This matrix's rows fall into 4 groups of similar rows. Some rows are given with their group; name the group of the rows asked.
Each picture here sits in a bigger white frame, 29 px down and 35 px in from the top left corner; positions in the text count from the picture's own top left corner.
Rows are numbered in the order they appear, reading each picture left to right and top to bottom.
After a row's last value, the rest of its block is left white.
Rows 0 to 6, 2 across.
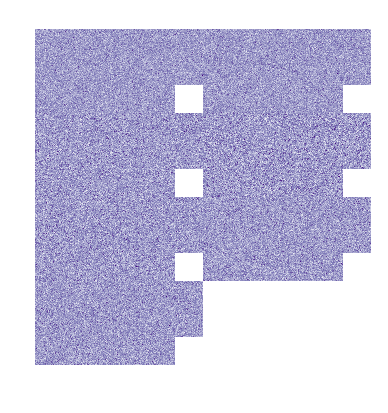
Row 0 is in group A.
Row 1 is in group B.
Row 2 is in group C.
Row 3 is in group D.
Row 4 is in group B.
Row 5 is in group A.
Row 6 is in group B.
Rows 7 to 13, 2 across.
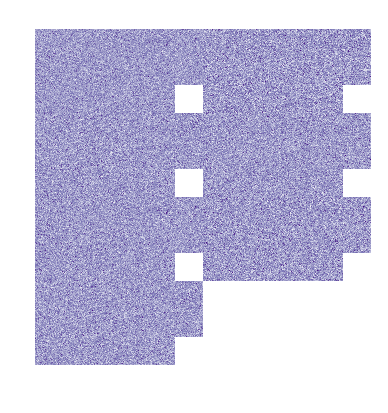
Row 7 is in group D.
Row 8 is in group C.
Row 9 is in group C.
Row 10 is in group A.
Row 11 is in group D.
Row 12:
D
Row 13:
C
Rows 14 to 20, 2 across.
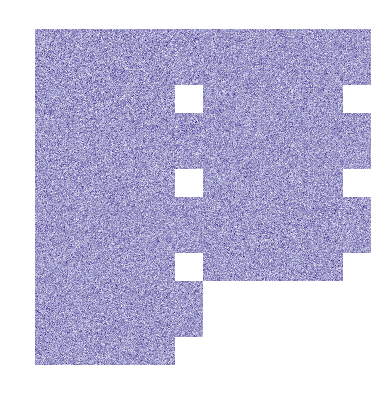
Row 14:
D
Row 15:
B
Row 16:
C
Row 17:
B
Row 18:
B
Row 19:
D
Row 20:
D
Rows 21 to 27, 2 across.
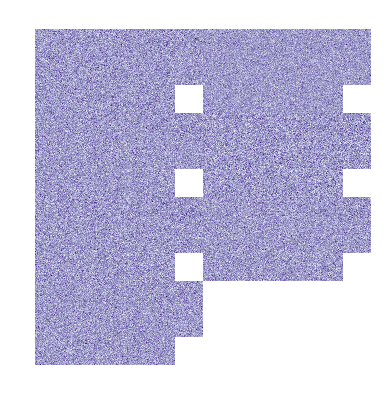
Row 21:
D
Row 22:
A
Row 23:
C
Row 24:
C
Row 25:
C
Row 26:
C
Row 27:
A
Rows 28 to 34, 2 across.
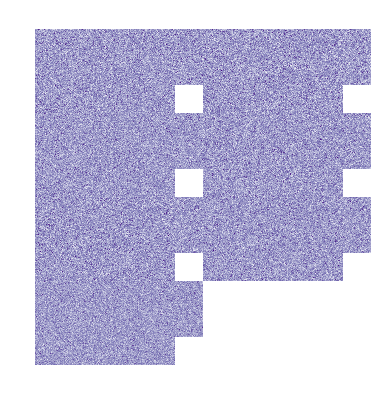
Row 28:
A
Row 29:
D
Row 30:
A
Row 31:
B
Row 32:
D
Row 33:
D
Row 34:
A
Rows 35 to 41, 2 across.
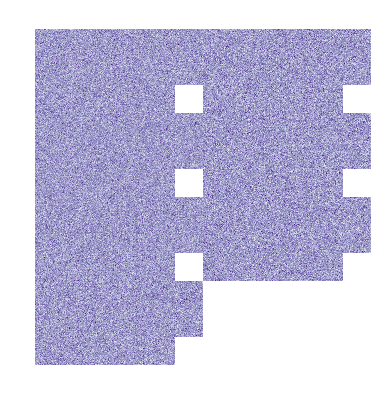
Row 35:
A
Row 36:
B
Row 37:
D
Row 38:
C
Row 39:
B
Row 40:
D
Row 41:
C
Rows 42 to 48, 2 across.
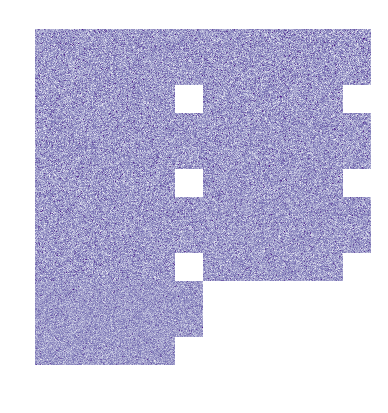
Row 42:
A
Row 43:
D
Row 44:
B
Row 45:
D
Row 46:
A
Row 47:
C
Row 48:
A
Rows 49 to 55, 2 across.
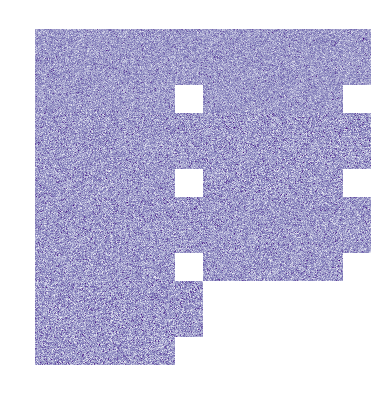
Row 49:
B
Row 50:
D
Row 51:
A
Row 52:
A
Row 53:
A
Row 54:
D
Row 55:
C
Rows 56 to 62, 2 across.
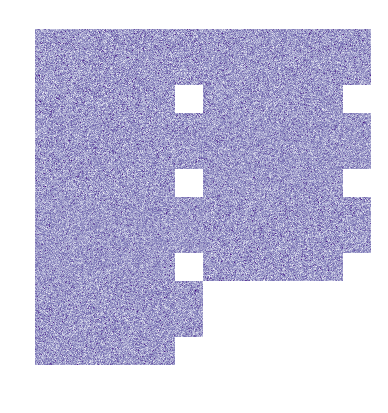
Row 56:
A
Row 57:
A
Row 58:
B
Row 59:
D
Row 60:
D
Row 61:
B
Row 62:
D
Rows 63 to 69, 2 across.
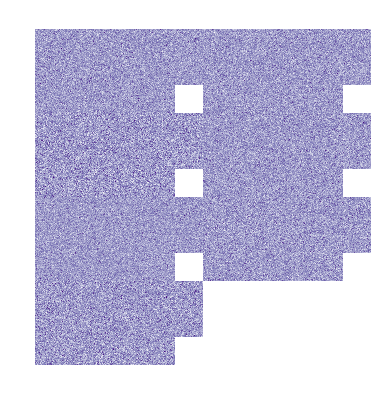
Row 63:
D
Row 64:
B
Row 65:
B
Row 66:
D
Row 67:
C
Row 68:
C
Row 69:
D
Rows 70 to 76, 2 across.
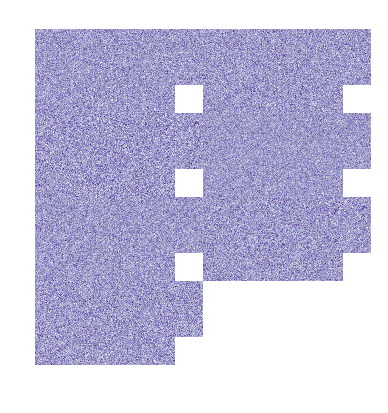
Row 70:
A
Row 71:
A
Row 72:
D
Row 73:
A
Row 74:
B
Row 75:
D
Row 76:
A
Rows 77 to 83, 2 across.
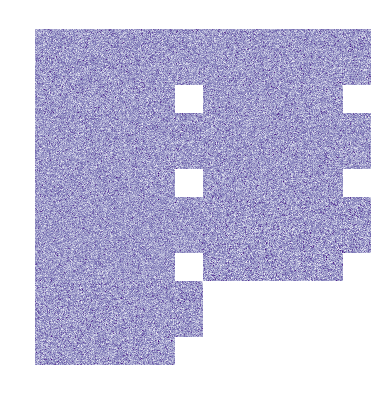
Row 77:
B
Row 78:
C
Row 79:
C
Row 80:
B
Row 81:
A
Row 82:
C
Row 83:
C
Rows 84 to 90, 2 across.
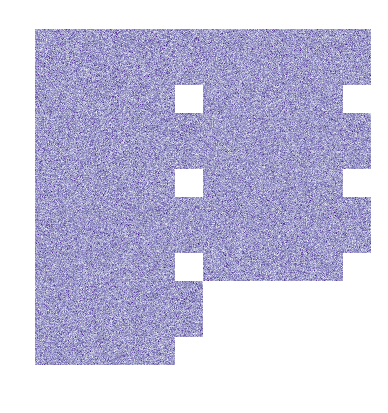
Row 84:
D
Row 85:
A
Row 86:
C
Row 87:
C
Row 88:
D
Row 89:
A
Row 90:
C
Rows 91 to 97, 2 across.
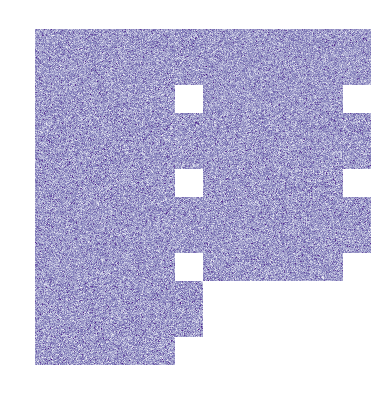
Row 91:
C
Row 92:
D
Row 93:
D
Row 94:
C
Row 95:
D
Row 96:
A
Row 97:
C
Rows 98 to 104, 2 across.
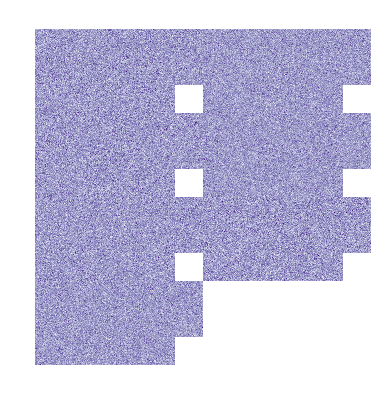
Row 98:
B
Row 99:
A
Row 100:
D
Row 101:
D
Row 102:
C
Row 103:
A
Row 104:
A
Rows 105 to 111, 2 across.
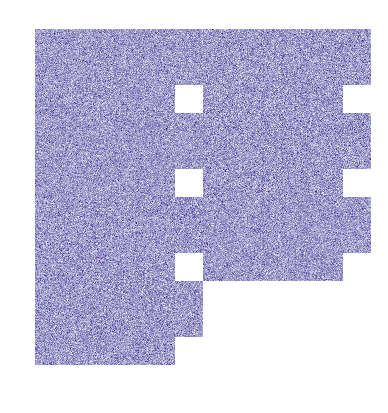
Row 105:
A
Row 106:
A
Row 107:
D
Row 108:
A
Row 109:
C
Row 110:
A
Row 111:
D
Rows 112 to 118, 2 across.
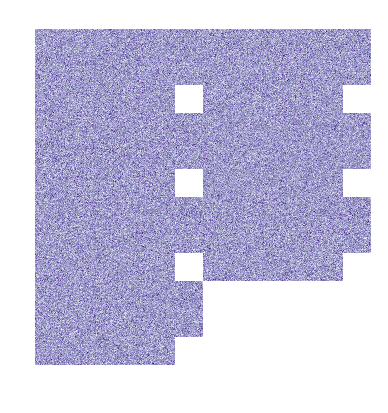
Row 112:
B
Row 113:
A
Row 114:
B
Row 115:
D
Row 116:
C
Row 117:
C
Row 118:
C
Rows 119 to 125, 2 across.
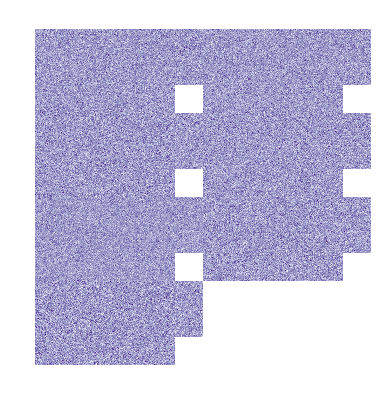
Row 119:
C
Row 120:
B
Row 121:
D
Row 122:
A
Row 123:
B
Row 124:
B
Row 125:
D
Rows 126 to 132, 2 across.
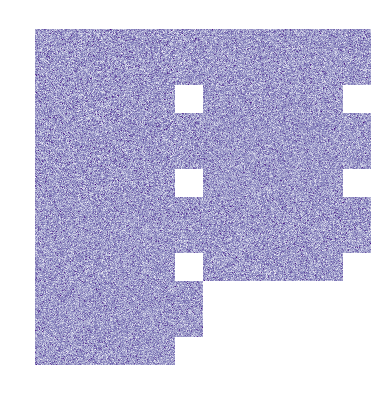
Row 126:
D
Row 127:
C
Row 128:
D
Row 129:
D
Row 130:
A
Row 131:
A
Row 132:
A
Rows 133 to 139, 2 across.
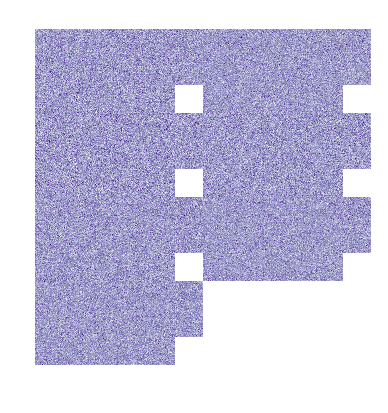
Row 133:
B
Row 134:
A
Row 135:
D
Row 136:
A
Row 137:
C
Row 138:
C
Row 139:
C
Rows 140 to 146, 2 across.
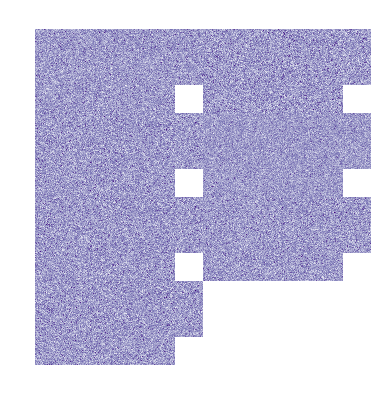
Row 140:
A
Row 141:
D
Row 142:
D
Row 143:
B
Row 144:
D
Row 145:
A
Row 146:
D
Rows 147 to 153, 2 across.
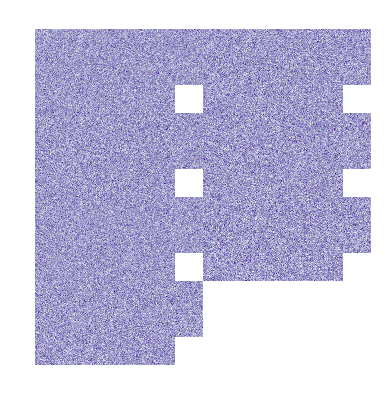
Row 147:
B
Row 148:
B
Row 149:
D
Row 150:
D
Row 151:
D
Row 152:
B
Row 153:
A
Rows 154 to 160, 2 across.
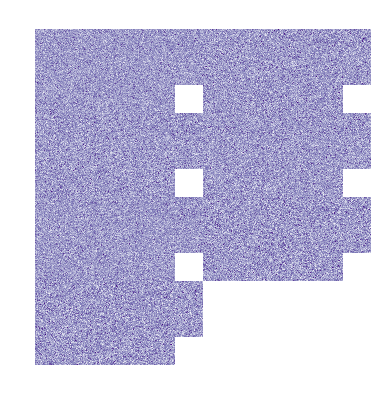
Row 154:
A
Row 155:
D
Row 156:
C
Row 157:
A
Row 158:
C
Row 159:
D
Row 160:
D
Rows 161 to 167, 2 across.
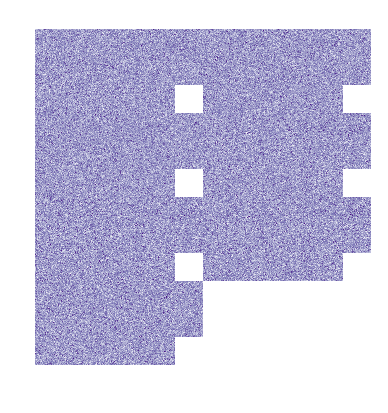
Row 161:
B
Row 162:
D
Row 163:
D
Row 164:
C
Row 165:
C
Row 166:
C
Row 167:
D
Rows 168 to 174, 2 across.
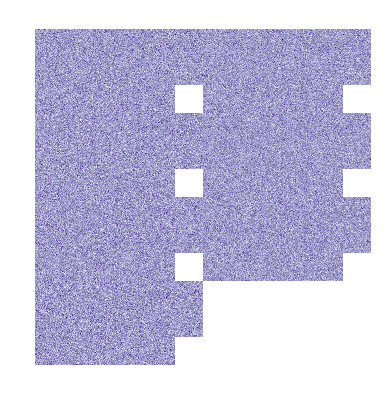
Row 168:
A
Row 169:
A
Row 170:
C
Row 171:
A
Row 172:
D
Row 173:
B
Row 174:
D
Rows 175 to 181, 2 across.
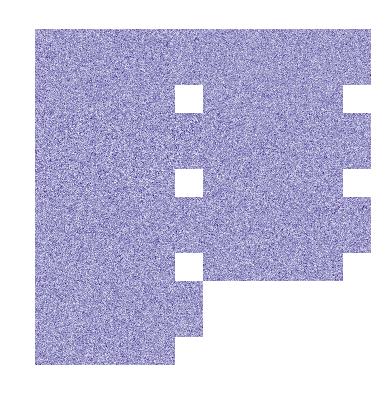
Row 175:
D
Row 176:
A
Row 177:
C
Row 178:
B
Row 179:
B
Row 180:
D
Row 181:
A
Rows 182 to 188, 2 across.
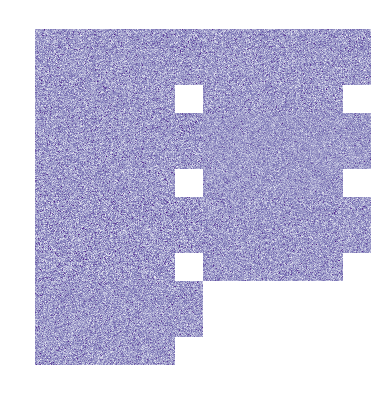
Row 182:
C
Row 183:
C
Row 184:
C
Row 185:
A
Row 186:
A
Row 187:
D
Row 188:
A
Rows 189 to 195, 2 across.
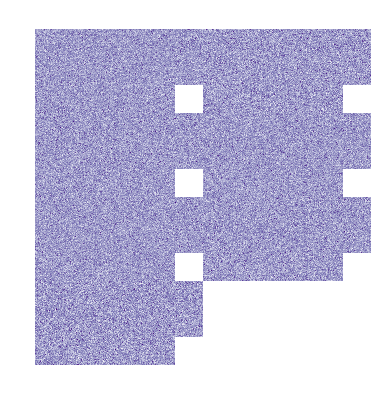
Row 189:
C
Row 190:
A
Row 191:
A
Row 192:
B
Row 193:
A
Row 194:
B
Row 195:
B
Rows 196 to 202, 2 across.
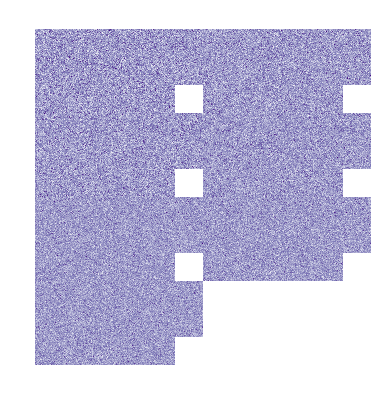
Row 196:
B
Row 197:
A
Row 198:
C
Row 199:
B
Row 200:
A
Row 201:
A
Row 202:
A
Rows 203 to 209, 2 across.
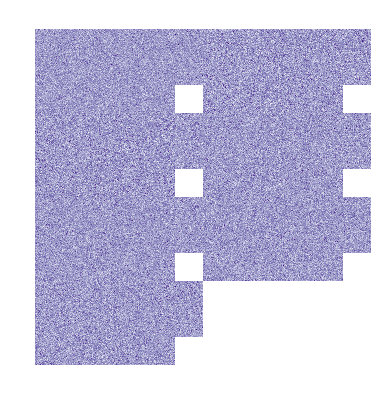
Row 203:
A
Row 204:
A
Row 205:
D
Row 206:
A
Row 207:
D
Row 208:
B
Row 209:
A
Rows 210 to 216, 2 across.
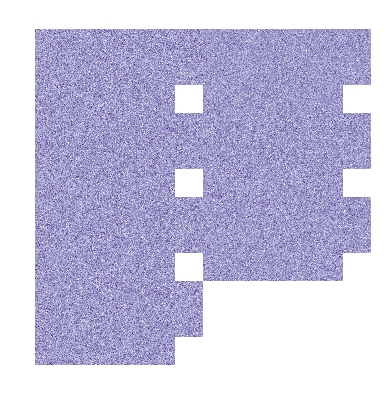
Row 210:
A
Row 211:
A
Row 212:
B
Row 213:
B
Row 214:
D
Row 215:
C
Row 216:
D
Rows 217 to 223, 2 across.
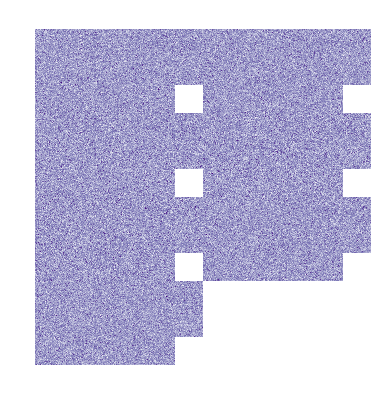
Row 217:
C
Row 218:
D
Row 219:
C
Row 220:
B
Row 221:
D
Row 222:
D
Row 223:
A
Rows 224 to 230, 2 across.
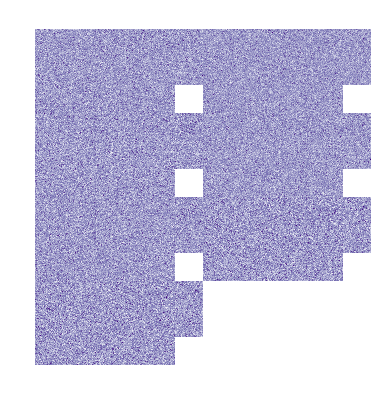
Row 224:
A
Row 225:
D
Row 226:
C
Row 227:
A
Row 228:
C
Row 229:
D
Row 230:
D
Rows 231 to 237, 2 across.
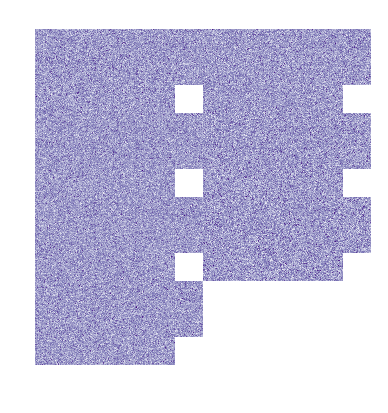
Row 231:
B
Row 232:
C
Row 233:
B
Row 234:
B
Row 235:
C
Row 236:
D
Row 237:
C
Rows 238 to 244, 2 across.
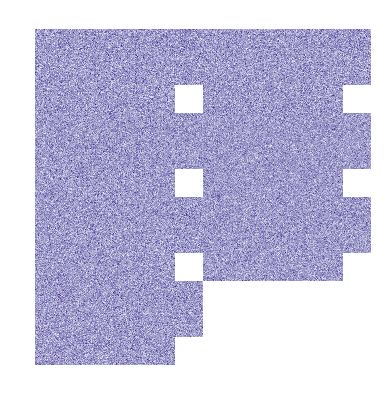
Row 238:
C
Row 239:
C
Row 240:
B
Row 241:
D
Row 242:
C
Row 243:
B
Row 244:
A
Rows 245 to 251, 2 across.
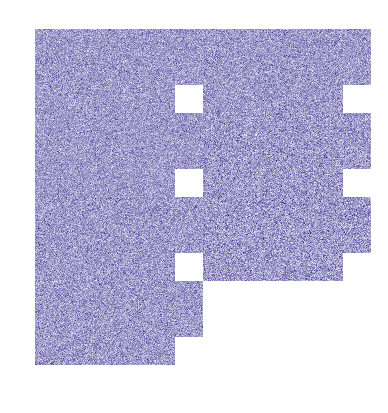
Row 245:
B
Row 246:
D
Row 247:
C
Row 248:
B
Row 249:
D
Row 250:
C
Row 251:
A
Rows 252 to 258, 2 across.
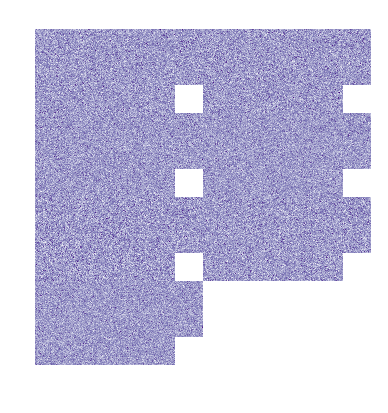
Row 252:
C
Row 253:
D
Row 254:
A
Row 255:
C
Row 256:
B
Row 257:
C
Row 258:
A
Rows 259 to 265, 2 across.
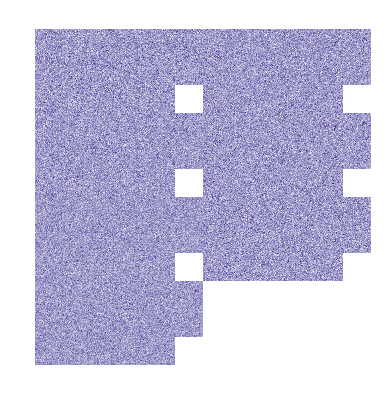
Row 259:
B
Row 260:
D
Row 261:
B
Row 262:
D
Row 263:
B
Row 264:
A
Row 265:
D
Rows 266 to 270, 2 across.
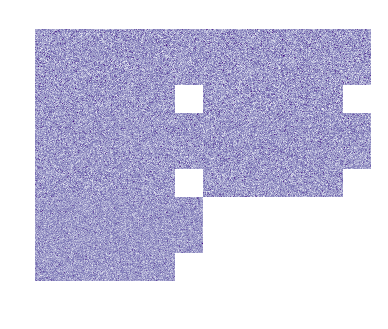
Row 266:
D
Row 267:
A
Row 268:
A
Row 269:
B
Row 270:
A
